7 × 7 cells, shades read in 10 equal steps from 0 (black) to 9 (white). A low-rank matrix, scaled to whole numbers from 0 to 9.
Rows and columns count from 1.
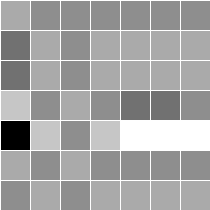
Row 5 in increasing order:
0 5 7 7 9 9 9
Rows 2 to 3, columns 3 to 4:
5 6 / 5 6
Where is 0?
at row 5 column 1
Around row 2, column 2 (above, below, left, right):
5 6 4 5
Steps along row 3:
up down up same same same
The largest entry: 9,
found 3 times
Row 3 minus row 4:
-3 1 -1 1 2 2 1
